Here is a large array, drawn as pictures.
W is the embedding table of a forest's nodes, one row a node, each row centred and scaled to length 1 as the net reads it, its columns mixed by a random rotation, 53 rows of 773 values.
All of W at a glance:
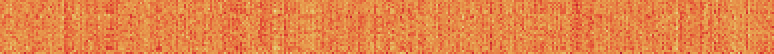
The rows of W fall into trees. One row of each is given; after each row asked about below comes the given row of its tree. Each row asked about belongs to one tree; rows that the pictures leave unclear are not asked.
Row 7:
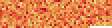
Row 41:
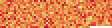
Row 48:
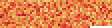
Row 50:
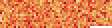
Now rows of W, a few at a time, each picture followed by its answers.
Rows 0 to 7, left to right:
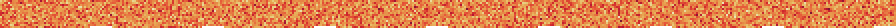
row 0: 41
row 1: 48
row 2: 48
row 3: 7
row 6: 48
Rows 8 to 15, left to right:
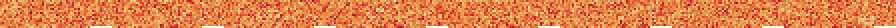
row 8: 48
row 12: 48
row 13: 48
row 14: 50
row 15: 41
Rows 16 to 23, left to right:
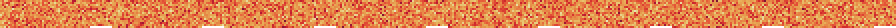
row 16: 50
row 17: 50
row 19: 50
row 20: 41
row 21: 48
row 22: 41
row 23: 48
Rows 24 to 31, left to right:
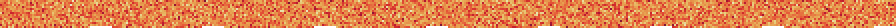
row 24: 7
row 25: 41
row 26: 50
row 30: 41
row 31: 7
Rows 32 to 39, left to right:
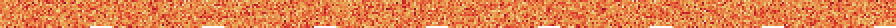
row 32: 50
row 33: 7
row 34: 48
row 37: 7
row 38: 7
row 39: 41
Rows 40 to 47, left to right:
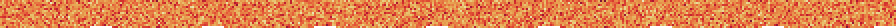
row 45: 41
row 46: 48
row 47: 48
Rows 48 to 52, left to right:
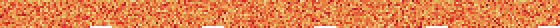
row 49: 48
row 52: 41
